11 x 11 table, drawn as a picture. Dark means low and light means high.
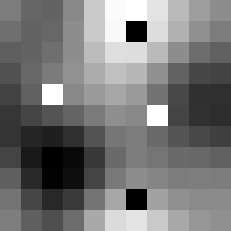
Ninth with the highest average: top middle. Lone odd cells: 4, 2 higher and 2 lower than their neighbours. Ninth with the lowest average: bottom left. Stripes: none.
